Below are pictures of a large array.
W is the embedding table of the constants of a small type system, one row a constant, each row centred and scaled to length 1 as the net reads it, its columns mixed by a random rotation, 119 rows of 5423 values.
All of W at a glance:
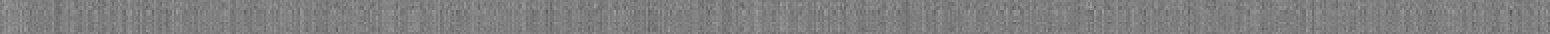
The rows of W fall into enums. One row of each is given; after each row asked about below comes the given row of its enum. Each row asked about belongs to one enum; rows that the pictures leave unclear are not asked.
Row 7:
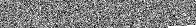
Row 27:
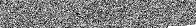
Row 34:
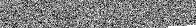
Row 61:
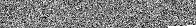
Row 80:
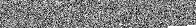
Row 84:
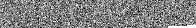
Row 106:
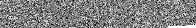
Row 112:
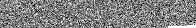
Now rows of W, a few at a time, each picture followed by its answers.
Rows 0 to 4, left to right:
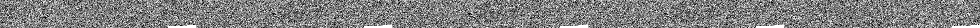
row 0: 61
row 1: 27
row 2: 27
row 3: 27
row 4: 106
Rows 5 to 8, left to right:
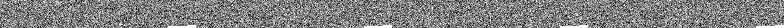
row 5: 80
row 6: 34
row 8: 34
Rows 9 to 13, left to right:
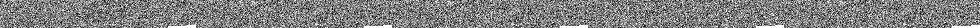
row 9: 27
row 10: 80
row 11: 80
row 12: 7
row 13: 80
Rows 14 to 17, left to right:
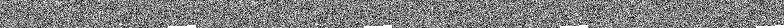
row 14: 80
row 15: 80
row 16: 7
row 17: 61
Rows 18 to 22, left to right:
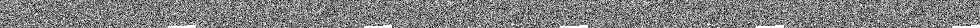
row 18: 112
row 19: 84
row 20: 80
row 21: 80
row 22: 84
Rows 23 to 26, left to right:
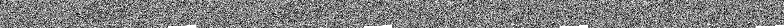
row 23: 27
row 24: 27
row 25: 80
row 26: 80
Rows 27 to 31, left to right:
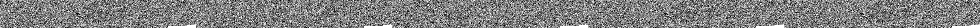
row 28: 84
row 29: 34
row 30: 27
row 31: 27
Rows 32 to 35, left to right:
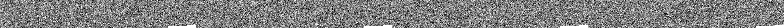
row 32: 84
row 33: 80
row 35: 27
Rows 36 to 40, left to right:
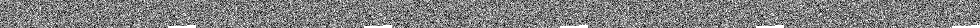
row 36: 7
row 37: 7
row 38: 34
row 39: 7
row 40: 112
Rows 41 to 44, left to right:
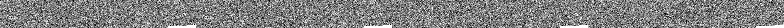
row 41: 106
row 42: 106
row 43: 7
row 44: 27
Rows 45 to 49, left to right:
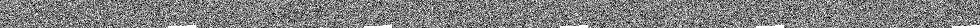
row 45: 112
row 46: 27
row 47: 7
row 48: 34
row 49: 61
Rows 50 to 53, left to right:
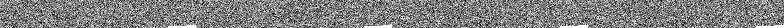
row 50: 34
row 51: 27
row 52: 106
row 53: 106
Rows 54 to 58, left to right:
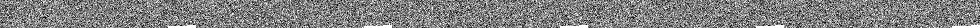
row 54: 61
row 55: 112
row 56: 7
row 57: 61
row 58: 34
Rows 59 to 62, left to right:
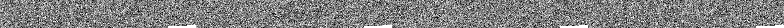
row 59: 84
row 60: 27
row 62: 84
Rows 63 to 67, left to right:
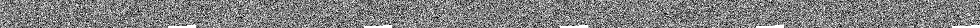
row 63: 84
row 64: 61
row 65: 61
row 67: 7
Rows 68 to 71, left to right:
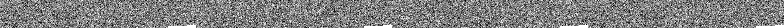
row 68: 34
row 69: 84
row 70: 106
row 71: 34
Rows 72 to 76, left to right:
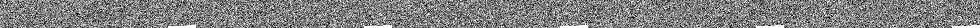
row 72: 27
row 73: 7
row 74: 112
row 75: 61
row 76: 61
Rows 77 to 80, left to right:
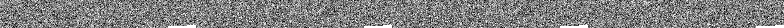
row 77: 34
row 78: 84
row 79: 84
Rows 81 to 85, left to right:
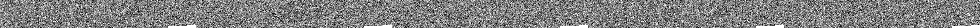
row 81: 84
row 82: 27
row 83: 34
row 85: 7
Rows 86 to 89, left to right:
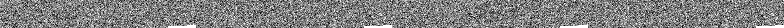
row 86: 34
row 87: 7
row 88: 27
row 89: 7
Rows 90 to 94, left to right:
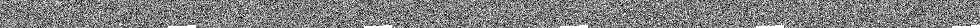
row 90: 80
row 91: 61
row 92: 34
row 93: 112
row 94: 84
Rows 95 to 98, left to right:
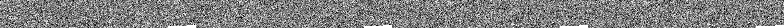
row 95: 106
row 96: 61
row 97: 80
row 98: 80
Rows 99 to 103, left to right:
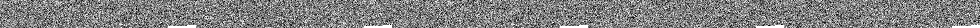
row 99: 80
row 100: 106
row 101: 80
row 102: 61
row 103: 34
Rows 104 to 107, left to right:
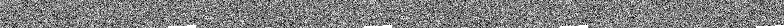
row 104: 34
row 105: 106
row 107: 61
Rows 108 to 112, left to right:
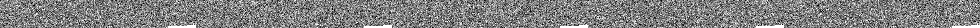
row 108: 112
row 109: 80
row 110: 84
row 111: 106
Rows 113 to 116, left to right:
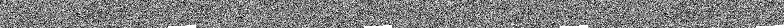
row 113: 27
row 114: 61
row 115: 80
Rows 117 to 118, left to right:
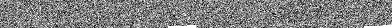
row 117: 7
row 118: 27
